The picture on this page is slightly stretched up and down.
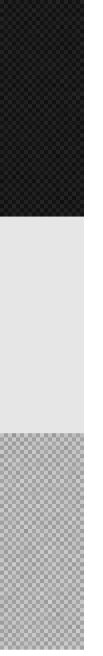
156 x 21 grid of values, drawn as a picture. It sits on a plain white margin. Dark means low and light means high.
The table splits into 3 rows of 1 panel. Panel 1,1: very low, checkered, faint in contrast. Panel 2,1: very high, flat. Panel 3,1: high, checkered.
